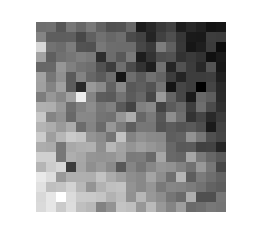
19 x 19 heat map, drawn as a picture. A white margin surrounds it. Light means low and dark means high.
The values follow a bell shape. The bottom left is the ninth with the lowest average. The halves do not mirror each other. Values rise toward the top right.
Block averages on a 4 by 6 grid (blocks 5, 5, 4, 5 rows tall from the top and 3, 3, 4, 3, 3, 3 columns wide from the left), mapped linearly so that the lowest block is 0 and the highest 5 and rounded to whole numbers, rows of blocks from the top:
3 3 3 4 4 5 / 2 2 3 3 4 4 / 1 1 2 2 3 4 / 0 1 1 2 2 3
